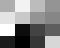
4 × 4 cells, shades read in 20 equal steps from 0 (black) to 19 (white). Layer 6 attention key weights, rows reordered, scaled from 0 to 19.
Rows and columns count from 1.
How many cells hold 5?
1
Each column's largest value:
19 18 14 16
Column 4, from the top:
11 10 7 16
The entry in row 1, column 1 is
13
